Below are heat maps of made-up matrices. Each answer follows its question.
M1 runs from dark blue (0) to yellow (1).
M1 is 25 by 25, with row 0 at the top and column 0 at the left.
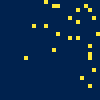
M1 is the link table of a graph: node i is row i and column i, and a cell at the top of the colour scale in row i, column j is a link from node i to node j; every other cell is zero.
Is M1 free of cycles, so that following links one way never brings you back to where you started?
no
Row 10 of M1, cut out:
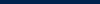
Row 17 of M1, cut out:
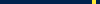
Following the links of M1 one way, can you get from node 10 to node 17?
no
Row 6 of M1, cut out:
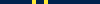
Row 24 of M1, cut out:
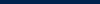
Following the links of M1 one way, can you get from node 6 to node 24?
yes
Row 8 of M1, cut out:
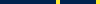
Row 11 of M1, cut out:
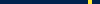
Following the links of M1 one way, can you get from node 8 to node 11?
yes
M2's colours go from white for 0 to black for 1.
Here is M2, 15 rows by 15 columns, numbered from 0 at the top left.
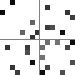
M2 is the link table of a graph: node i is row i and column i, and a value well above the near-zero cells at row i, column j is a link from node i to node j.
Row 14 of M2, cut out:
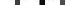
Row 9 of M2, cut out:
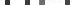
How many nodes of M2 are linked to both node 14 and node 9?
1
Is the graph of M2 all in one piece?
yes
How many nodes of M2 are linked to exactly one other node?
7
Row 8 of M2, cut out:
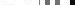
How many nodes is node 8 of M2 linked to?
3
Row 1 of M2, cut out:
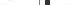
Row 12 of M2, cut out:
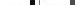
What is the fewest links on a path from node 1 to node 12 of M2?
4
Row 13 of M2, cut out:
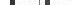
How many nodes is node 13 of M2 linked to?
2
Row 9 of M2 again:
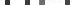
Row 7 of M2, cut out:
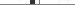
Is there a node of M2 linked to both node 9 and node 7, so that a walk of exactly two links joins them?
no
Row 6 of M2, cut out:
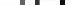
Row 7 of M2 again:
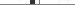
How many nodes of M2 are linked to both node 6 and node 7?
0
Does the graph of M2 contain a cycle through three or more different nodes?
no
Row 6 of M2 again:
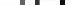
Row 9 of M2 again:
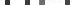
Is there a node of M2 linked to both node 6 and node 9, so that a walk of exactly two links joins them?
no
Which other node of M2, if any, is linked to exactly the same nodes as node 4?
node 7
